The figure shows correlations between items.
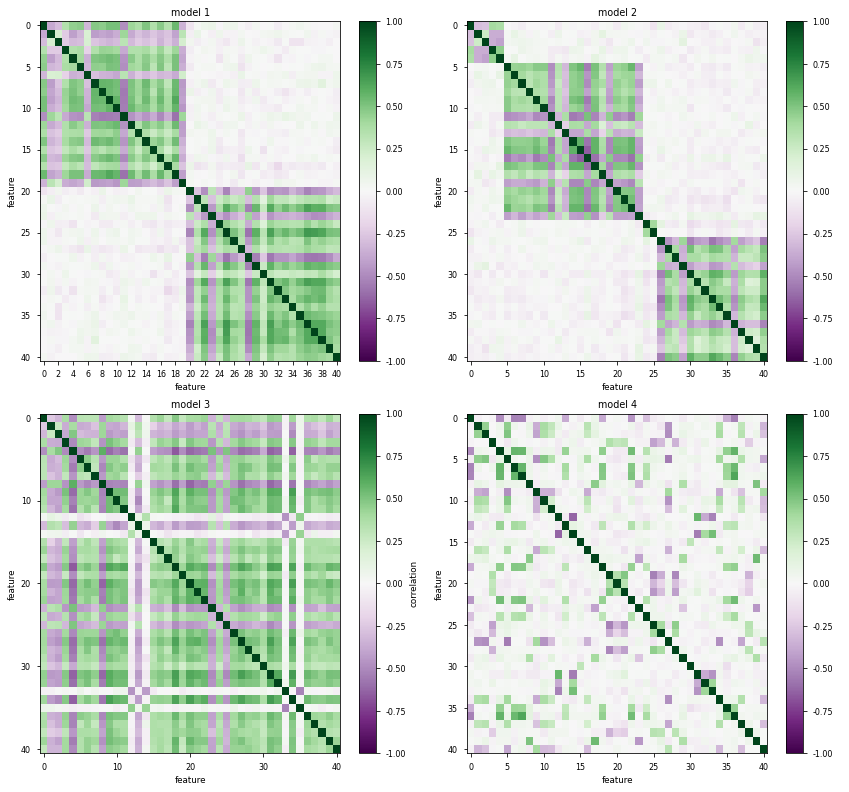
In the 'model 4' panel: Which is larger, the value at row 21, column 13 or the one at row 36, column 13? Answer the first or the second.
the second
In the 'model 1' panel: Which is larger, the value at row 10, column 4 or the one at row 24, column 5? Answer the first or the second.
the first
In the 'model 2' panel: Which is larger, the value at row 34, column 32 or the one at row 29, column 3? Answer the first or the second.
the first
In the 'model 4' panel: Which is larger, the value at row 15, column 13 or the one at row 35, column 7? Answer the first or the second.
the second
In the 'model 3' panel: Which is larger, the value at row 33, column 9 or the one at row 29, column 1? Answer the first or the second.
the first
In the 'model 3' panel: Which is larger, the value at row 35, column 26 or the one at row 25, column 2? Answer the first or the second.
the second
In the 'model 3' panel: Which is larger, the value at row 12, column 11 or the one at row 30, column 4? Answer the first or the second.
the first
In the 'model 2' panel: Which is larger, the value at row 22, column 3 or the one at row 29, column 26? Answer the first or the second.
the second
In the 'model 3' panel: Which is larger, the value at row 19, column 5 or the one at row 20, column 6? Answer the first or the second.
the second
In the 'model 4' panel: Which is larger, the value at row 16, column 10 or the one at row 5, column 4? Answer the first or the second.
the first
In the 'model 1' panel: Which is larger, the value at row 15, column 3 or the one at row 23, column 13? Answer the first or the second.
the first
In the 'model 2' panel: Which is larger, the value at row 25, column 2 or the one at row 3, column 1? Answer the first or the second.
the first
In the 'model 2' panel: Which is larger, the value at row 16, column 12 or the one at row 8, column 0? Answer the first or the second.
the second
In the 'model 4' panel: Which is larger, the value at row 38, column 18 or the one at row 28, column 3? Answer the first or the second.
the first
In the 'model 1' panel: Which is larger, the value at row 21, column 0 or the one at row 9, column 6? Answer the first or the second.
the first
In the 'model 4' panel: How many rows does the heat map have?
41
